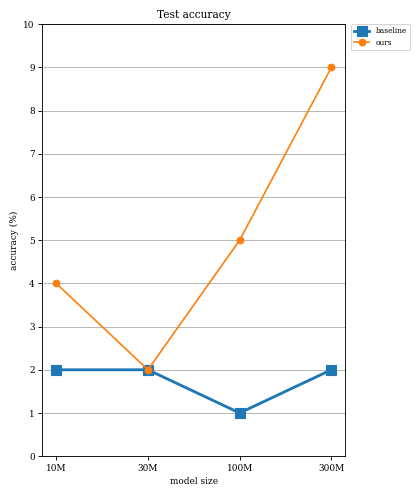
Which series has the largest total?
ours
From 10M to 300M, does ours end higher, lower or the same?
higher
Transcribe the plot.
Title: Test accuracy
x-axis: model size, ticks 10M 30M 100M 300M
y-axis: accuracy (%), ticks 0 1 2 3 4 5 6 7 8 9 10
Legend: baseline, ours
Values:
baseline: 2 2 1 2
ours: 4 2 5 9
